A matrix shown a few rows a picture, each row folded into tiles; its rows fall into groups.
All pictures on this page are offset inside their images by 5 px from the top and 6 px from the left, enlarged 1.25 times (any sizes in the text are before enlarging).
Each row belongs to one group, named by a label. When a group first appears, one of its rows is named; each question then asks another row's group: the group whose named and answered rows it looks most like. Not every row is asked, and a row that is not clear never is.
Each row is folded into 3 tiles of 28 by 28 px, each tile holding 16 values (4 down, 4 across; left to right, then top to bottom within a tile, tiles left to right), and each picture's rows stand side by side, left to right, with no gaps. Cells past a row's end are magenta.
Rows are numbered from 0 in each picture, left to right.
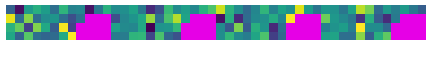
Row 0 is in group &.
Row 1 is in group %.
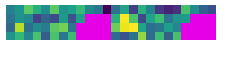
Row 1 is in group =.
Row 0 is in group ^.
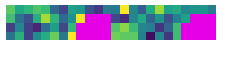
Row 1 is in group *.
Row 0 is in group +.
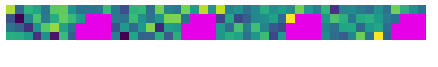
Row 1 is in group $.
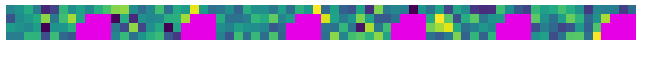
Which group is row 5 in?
+
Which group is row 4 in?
=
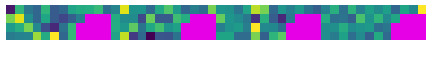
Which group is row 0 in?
=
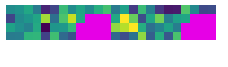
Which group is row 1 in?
=
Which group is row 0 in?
%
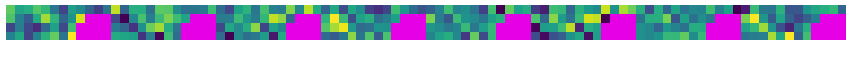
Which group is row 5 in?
$
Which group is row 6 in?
^
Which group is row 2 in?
$
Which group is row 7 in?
=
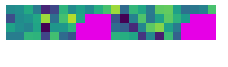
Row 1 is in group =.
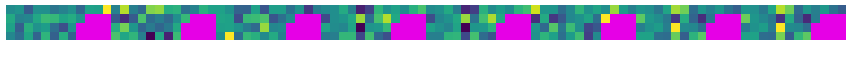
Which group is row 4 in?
%
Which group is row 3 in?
%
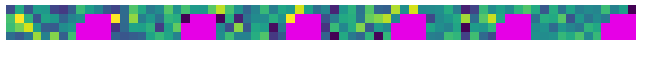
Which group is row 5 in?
^
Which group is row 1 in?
$
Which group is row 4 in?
%
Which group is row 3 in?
$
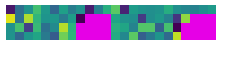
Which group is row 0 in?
&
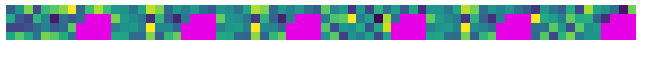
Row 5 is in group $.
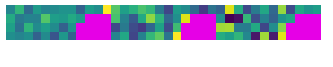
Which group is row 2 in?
*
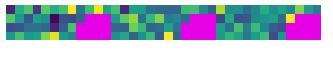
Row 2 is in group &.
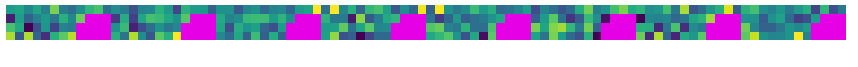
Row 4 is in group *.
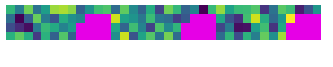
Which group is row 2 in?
+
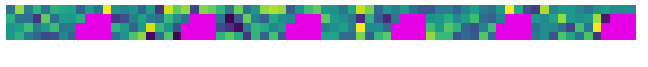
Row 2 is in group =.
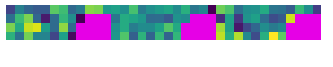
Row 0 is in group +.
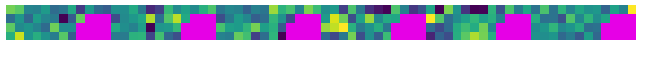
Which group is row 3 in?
=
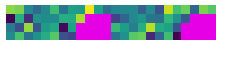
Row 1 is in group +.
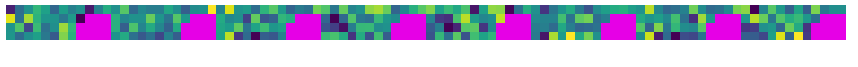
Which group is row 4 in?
+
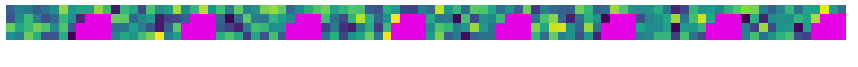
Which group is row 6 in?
%
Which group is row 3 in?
+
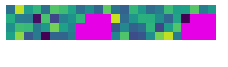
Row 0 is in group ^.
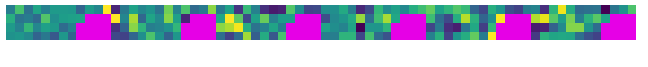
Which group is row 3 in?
%
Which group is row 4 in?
+
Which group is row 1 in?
$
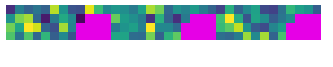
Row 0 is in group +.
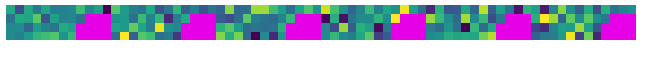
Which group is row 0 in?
^
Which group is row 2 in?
*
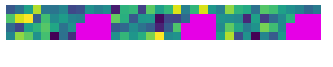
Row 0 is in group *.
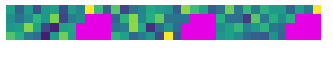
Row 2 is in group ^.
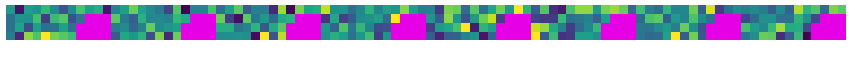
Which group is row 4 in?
$
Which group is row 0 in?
^
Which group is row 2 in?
*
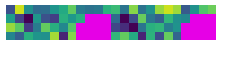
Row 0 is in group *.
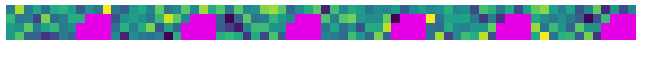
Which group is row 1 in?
$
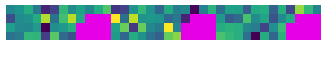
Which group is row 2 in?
*
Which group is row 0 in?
%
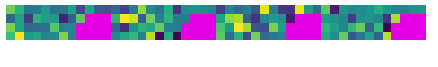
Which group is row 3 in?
&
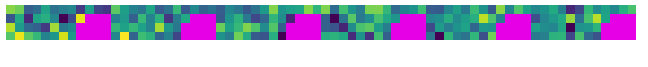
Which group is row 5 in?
%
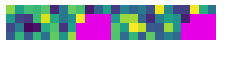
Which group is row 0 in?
+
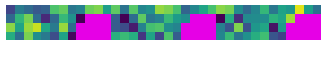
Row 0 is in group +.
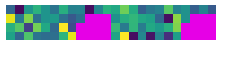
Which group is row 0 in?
&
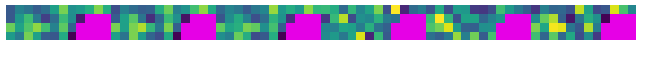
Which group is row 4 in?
=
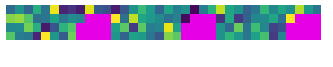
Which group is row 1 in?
&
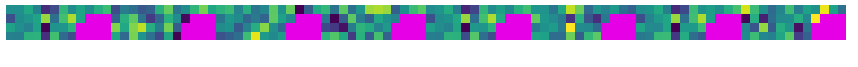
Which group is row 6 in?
%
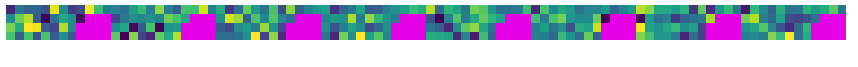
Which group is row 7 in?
=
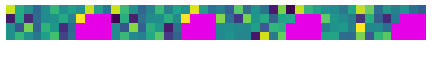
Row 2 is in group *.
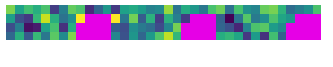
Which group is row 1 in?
$
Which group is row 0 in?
+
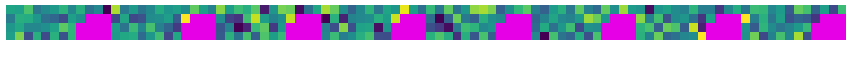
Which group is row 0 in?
^
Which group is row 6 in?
&
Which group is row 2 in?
+
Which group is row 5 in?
$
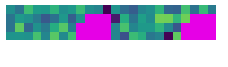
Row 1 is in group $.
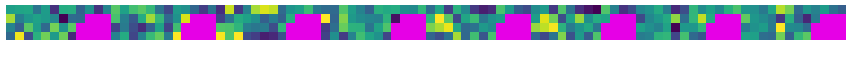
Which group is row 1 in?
+
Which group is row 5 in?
=
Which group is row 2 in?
*
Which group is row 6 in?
%
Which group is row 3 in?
$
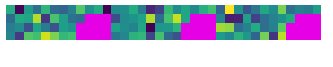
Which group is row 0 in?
^
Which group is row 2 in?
*
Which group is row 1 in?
%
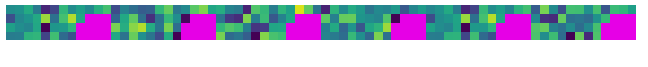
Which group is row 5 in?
*
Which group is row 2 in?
*
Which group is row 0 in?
%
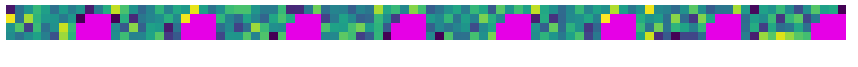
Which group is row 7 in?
^
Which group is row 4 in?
$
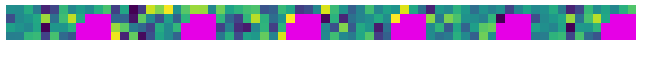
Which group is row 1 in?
*
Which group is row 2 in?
+
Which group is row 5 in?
%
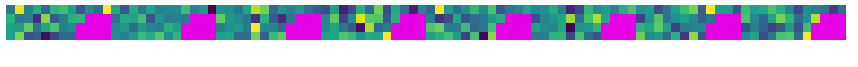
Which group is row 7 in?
+
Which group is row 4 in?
*
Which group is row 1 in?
^
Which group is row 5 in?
%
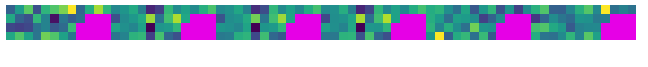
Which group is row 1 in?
%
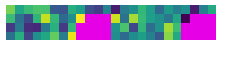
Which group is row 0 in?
+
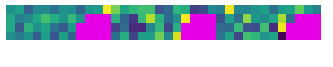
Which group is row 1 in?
+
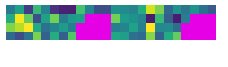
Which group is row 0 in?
=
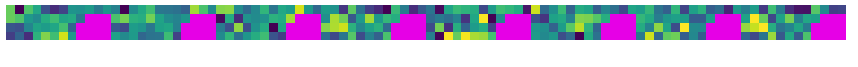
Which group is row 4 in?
^
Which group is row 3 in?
=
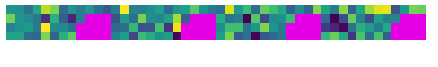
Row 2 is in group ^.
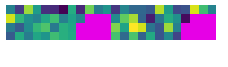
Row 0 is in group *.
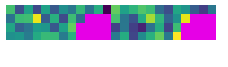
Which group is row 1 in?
+
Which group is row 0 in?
^
